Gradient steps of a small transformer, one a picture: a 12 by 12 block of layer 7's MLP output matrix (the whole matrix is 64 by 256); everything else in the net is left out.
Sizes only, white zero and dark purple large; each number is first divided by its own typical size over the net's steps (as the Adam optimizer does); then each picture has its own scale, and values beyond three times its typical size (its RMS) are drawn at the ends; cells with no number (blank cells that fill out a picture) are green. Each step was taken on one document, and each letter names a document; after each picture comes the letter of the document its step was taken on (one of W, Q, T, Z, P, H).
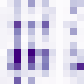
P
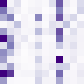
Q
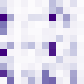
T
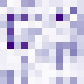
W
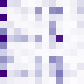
Q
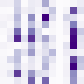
P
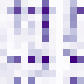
P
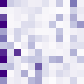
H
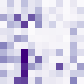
W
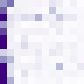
Q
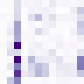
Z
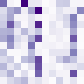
W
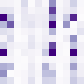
T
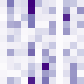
P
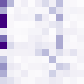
Q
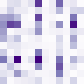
H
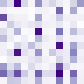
H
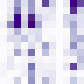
P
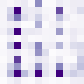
H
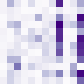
H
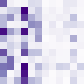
W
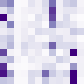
T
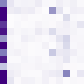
Q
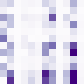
T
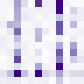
H
